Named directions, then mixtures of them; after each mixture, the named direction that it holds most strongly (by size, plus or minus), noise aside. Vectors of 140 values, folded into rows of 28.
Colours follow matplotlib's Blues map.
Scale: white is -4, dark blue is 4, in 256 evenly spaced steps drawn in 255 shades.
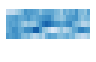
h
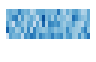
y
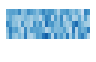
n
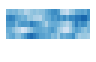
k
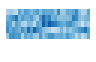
h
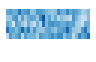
y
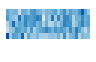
y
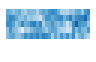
k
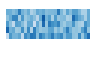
y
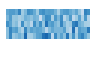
n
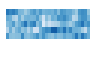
h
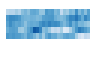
h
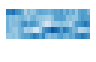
h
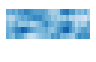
k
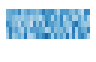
n
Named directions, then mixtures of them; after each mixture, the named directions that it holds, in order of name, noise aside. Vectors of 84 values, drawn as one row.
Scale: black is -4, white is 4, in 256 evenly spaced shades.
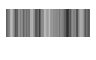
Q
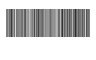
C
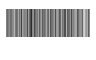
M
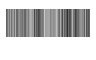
C, Q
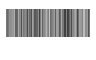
M, Q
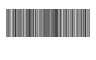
C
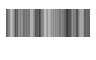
Q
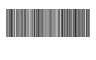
C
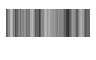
Q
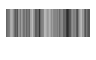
Q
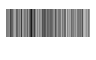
M, Q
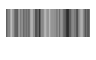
Q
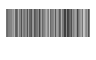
M, Q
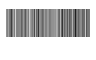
C
